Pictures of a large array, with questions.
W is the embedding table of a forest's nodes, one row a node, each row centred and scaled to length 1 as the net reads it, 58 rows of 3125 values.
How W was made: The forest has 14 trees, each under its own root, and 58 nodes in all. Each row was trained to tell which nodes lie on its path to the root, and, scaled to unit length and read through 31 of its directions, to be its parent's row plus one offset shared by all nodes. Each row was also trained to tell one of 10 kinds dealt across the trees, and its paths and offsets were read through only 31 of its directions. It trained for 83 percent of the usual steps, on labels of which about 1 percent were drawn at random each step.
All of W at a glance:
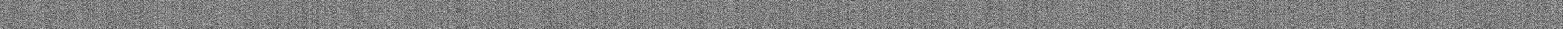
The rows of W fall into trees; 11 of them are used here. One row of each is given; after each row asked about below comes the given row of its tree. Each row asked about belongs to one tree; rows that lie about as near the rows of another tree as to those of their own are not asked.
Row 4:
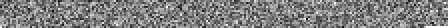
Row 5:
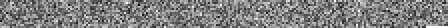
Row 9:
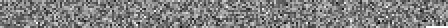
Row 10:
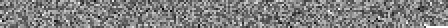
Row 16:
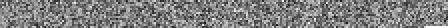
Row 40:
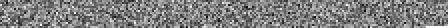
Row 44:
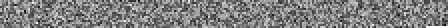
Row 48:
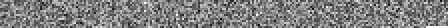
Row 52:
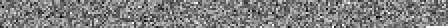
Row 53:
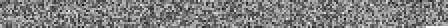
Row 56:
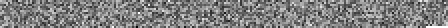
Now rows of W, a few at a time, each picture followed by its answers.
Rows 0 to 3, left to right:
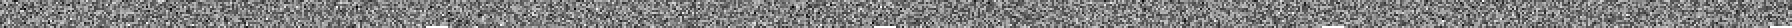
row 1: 52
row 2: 40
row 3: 10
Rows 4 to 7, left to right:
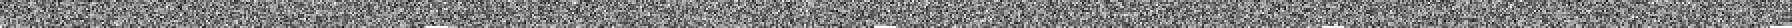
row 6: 44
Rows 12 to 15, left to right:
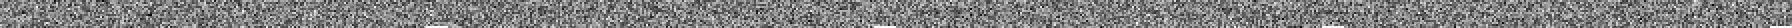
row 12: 44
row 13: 16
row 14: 5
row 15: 44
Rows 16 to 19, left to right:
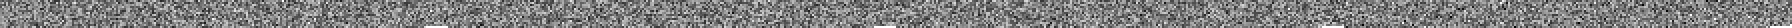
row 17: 52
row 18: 40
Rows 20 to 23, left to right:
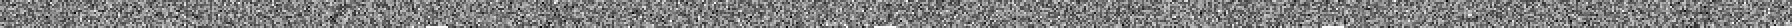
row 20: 56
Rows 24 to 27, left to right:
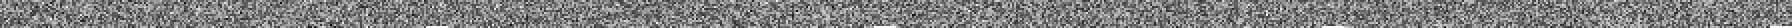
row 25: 56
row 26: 9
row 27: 5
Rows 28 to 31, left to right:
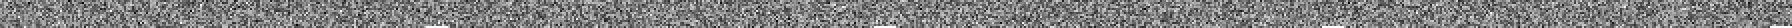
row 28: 16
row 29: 9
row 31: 4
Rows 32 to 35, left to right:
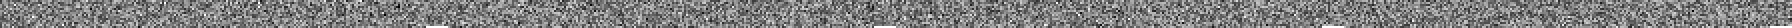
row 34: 5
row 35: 56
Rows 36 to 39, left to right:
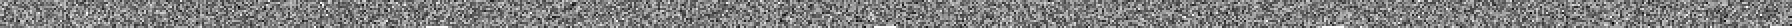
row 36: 48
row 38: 9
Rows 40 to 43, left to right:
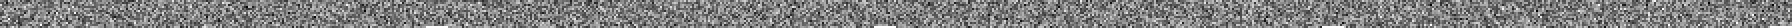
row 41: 4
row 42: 52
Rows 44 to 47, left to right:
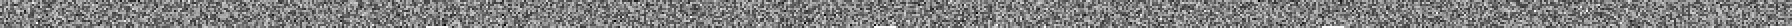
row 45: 48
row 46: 56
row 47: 56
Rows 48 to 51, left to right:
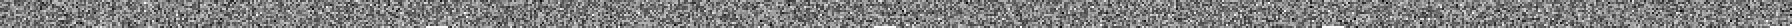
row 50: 5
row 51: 44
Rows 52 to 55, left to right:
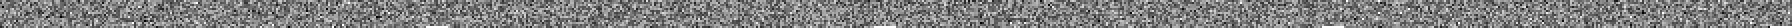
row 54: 52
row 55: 52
